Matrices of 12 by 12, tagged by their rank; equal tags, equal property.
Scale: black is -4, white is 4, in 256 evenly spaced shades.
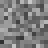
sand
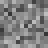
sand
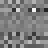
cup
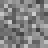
sand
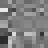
cup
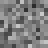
sand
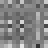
cup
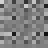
cup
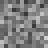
sand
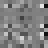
cup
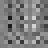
cup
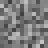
sand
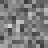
sand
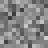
sand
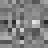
cup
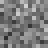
sand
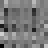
cup
